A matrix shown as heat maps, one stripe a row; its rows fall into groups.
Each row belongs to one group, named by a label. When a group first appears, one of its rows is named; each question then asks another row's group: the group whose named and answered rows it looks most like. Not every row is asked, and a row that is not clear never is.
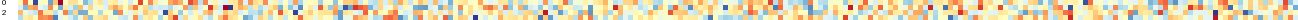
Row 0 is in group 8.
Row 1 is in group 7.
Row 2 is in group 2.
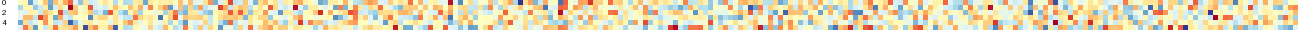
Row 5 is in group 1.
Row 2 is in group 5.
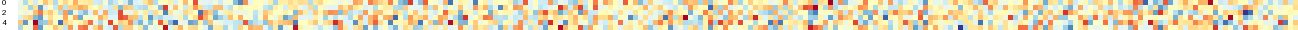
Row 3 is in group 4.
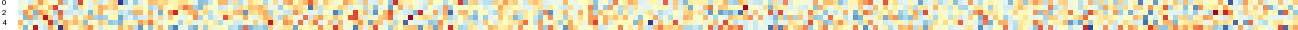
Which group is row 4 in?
1
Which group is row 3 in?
5
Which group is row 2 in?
8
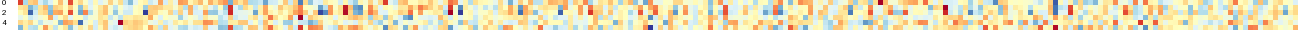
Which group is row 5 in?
1
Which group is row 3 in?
1
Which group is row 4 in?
4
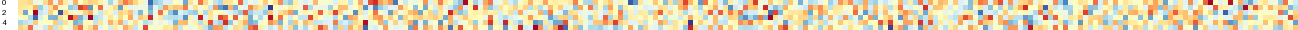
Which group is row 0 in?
4
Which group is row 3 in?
2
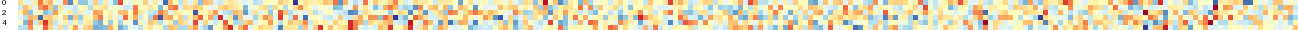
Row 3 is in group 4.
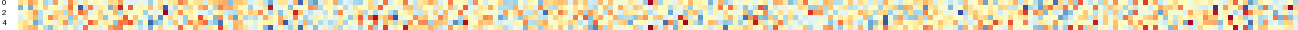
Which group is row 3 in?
4
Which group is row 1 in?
2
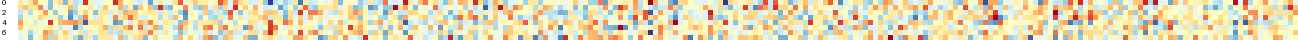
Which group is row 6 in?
1
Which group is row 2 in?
1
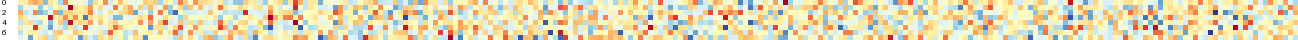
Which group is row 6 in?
5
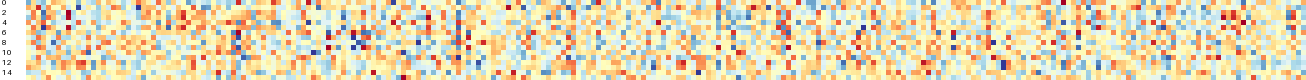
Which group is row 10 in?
4
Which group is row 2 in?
8
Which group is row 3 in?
8
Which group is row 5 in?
8
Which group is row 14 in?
7
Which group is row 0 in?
1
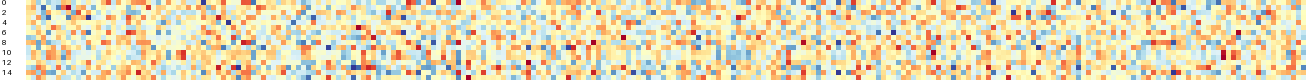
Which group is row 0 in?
5
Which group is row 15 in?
7
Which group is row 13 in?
7
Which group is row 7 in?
7
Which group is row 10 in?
8
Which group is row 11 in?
8
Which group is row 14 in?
5
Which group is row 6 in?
4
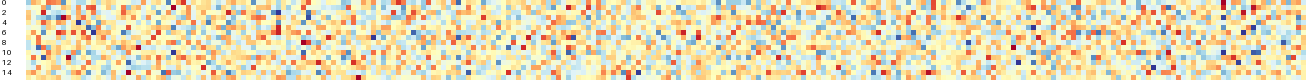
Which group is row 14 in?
4
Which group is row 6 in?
1
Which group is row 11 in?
8
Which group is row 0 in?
8
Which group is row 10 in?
2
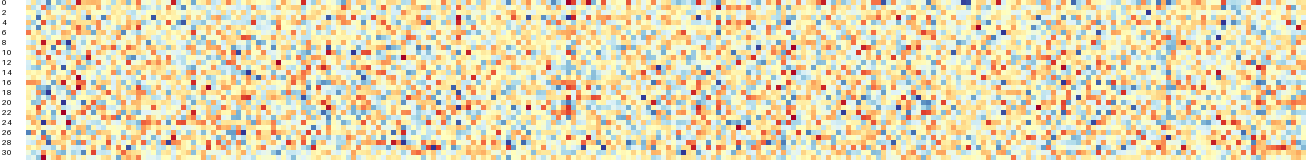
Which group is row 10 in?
7
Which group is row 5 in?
2
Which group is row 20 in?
1
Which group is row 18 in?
4
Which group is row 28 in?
4
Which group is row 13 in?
1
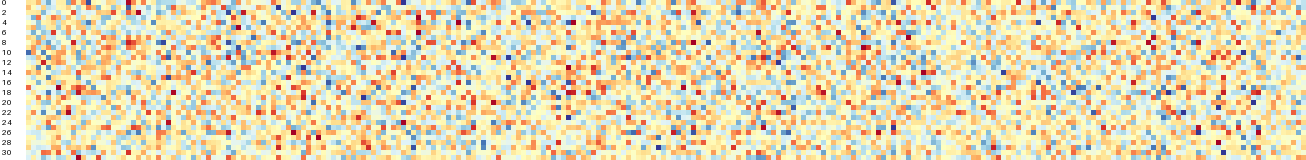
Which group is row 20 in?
4
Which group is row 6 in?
5
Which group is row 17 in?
1
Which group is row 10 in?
1
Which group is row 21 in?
5
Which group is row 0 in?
4
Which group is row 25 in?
4
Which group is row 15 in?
4
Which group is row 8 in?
4
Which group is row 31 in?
2
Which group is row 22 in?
8
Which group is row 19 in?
5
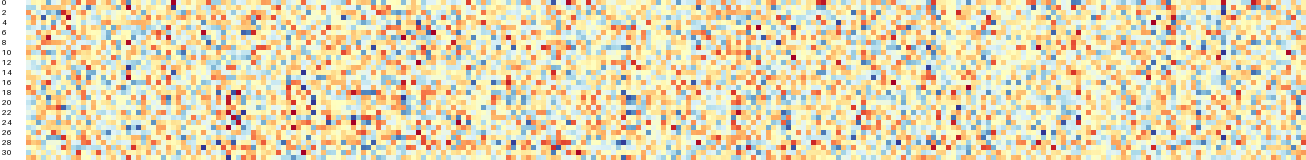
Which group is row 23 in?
7
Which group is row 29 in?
5
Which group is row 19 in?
4
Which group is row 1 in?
2
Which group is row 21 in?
8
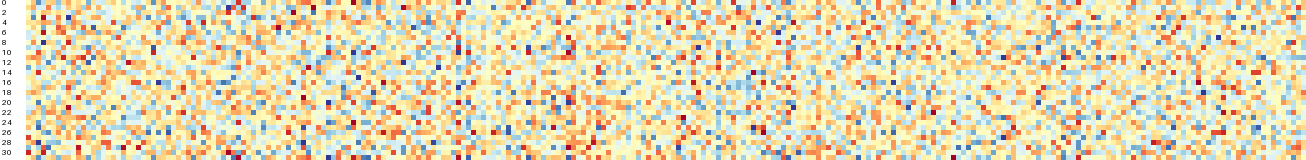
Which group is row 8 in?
8
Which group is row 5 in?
1
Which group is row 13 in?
1
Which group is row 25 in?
2
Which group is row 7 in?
5
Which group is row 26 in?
4
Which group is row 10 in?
7
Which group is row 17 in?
8
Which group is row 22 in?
8
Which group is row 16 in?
4
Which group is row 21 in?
5
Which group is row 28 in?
5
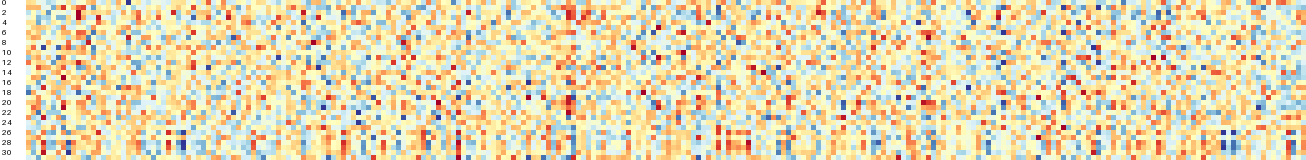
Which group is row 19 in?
7
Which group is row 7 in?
4
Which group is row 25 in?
1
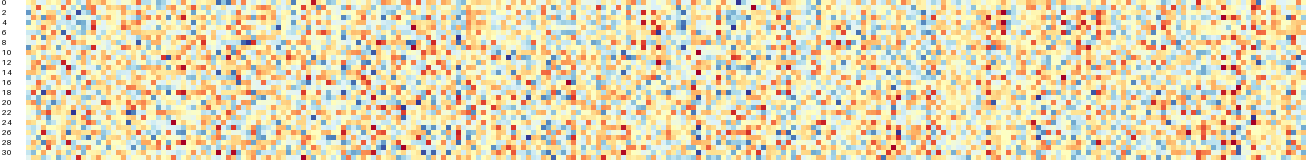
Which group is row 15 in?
1
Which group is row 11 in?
4
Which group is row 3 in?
8
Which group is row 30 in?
7
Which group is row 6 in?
1
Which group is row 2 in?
1
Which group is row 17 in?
4
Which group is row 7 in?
8
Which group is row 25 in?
7
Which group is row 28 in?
8
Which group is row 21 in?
4
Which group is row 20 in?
5
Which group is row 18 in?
8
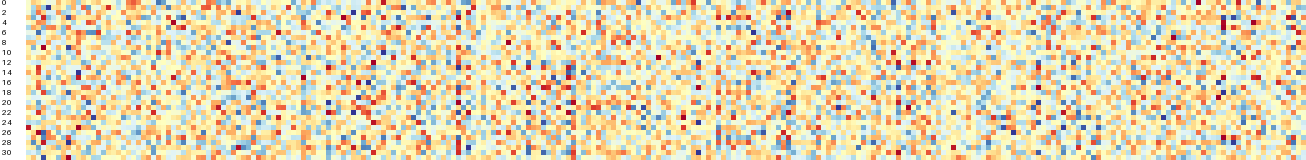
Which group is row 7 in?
5
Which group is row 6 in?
2
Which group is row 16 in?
5
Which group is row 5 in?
8
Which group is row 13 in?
7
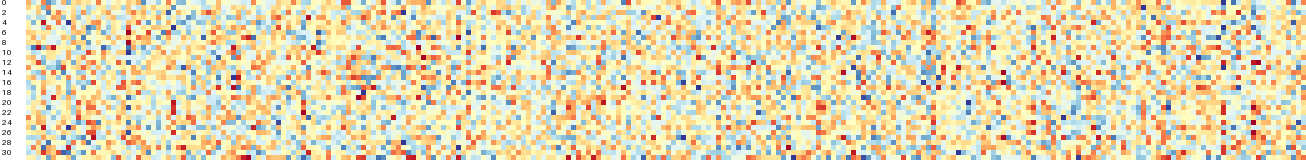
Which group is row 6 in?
4
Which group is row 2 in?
4
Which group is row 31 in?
5
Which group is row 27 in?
1
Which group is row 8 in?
4
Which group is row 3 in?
1
